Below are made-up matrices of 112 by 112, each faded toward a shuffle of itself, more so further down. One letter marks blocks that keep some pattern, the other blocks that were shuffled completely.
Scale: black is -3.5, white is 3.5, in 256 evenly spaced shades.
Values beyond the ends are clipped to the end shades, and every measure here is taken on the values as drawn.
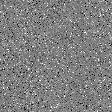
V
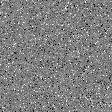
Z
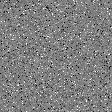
Z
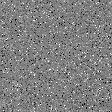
V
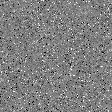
Z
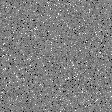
Z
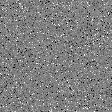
V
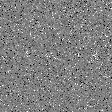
Z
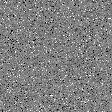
Z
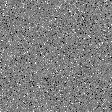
Z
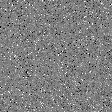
Z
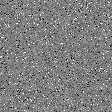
Z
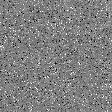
V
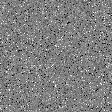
V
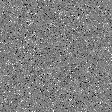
Z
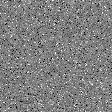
V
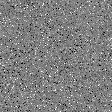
Z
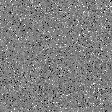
V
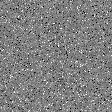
Z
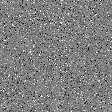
V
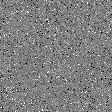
Z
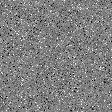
Z
